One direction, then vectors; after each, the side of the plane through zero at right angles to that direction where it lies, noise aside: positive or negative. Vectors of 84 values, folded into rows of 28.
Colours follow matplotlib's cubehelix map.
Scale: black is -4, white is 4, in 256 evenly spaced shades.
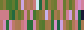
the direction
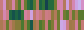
positive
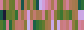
negative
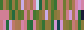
positive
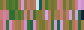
positive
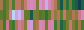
negative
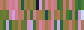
negative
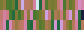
positive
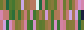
positive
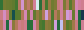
positive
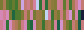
positive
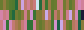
positive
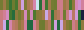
positive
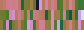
negative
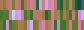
negative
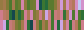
positive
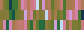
positive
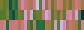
positive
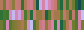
negative
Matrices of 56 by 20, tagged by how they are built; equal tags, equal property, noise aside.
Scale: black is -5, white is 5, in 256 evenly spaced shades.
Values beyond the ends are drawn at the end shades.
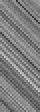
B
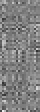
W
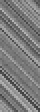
B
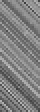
B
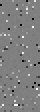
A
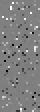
A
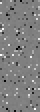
A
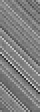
B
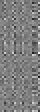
W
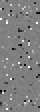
A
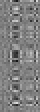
W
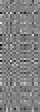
W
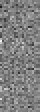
W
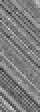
B
